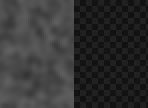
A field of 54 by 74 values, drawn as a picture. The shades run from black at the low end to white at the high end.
It is made of 1 by 2 panels. Panel 1,1: low, blotchy, faint in contrast. Panel 1,2: very low, checkered, faint in contrast.
